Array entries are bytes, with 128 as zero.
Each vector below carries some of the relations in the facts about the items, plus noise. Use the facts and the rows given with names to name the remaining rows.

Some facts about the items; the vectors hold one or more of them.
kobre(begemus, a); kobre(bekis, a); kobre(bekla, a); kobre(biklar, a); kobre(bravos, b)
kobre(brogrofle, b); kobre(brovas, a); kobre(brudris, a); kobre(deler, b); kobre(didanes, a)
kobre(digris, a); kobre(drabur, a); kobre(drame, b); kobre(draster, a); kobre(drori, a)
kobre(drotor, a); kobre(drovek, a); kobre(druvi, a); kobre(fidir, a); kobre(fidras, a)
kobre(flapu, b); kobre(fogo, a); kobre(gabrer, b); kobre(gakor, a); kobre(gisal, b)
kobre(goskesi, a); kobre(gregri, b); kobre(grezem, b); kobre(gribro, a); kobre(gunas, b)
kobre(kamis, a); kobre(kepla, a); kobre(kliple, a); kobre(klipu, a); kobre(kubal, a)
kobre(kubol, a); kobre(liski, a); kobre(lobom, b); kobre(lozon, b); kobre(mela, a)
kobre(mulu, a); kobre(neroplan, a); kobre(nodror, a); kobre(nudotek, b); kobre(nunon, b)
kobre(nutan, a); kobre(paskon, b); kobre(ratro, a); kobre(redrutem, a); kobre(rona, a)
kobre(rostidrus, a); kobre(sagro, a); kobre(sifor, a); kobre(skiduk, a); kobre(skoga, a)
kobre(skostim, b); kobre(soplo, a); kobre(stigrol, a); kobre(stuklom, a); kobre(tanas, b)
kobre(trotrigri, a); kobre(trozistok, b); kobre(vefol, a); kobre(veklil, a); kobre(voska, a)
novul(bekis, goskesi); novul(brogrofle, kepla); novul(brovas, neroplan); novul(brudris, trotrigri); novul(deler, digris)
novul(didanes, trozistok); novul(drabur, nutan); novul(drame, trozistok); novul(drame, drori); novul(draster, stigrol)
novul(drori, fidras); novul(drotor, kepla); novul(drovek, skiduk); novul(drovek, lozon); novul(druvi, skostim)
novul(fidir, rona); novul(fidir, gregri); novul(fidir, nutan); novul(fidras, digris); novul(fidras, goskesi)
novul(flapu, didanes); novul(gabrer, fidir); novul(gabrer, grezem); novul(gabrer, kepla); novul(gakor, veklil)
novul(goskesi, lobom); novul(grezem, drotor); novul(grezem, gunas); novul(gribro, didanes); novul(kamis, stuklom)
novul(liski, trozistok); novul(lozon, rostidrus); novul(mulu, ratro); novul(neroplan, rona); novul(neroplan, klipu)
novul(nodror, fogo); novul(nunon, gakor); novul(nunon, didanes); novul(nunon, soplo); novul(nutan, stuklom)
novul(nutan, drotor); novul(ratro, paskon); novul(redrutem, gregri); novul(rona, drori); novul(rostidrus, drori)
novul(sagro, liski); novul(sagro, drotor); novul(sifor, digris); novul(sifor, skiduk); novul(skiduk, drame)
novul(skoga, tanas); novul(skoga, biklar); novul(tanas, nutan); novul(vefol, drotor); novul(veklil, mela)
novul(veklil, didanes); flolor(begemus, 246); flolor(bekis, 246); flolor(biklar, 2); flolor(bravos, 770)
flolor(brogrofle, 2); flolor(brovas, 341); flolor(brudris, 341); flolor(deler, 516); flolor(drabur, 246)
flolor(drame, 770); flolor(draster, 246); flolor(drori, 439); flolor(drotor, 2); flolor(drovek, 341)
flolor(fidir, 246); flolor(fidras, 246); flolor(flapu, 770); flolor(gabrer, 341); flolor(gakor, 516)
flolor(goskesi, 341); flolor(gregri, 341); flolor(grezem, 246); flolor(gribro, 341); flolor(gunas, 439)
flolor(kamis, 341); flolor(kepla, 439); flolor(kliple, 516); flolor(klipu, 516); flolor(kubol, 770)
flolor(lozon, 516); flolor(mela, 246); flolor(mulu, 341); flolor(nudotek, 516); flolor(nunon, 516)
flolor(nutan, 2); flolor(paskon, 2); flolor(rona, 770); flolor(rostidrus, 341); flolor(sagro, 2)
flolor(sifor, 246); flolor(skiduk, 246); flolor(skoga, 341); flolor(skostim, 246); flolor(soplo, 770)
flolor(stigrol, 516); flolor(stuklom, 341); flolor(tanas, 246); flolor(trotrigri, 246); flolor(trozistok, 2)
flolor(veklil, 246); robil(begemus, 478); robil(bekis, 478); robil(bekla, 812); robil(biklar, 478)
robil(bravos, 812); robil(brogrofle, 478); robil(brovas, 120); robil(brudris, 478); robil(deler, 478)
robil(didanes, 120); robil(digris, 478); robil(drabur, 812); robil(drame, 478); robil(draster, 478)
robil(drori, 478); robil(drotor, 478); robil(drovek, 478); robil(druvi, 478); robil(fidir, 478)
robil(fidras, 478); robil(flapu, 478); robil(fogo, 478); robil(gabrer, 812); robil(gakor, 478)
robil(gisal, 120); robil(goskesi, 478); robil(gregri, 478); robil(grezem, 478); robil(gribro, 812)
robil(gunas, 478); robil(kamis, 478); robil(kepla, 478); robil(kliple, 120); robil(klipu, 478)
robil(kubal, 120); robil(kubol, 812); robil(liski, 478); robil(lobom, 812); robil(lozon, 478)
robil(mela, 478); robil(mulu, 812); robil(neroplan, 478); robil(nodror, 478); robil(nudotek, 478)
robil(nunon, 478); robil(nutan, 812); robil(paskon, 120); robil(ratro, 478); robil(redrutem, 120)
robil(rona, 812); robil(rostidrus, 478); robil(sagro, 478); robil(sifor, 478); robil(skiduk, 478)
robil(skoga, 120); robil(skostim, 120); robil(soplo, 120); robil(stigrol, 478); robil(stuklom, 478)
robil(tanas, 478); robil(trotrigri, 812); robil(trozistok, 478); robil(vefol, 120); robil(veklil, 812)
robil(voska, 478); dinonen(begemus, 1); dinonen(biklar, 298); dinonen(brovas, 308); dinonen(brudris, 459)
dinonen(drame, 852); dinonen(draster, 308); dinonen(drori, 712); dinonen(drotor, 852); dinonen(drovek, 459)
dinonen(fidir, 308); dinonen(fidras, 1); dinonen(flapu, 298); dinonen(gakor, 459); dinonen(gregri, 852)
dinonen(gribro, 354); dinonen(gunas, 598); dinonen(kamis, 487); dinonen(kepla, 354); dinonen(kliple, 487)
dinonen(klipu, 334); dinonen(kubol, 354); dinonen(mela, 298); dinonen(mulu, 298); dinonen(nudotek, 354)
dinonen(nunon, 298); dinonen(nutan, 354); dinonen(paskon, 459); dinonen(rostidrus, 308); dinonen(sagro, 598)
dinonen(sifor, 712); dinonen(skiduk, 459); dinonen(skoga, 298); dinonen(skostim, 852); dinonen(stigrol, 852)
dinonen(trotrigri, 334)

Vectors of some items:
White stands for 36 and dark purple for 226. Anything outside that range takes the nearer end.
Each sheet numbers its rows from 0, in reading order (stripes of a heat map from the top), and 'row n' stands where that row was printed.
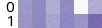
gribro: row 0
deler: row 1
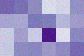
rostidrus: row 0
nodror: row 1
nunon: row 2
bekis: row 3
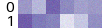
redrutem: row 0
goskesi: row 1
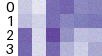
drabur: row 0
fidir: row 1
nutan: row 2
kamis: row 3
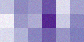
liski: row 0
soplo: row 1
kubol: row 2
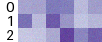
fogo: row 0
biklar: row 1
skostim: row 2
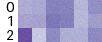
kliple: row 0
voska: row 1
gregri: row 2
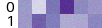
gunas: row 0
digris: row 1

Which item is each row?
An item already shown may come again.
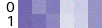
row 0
brovas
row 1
rostidrus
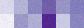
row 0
kubol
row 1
soplo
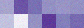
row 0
drori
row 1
grezem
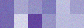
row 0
paskon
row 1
nutan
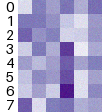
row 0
skiduk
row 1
drovek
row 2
brovas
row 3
didanes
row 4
nudotek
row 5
liski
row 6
nunon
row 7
brogrofle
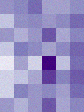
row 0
neroplan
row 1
bekis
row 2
gisal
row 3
fidras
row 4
flapu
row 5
bravos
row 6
sifor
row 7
gisal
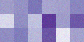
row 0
klipu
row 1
drame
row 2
trozistok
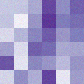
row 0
skostim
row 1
grezem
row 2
kubol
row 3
vefol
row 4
gabrer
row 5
gakor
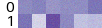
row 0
lobom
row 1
drotor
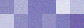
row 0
sagro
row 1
rona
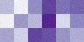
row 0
tanas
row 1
veklil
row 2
kepla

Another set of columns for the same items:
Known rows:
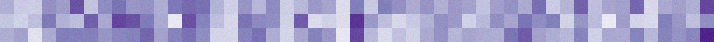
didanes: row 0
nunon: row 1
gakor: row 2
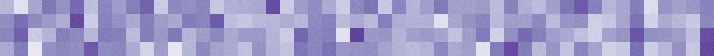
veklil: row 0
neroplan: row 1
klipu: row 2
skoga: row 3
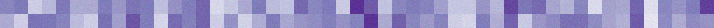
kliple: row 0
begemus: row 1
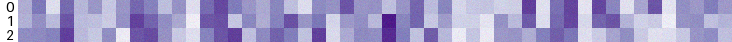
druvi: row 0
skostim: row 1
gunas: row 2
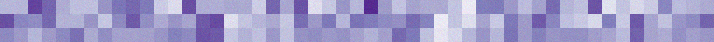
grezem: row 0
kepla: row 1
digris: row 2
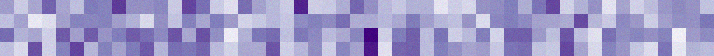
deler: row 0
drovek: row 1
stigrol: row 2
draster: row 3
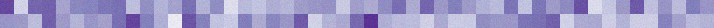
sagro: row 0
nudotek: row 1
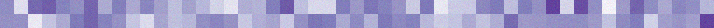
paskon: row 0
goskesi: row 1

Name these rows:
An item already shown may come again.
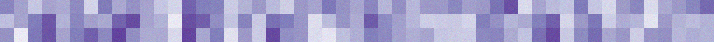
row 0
redrutem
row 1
gisal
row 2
trozistok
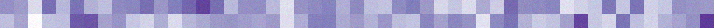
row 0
drori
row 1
gribro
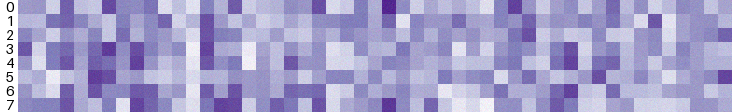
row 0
gregri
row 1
drabur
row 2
redrutem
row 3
brogrofle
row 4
trozistok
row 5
gribro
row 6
lobom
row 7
gunas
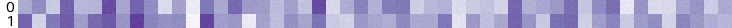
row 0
gabrer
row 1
brogrofle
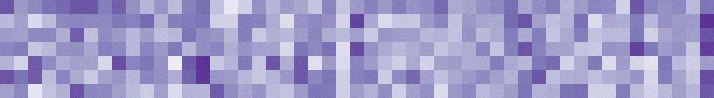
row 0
biklar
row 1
gakor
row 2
liski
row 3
klipu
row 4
flapu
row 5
rona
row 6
brovas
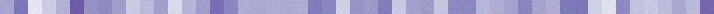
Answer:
brovas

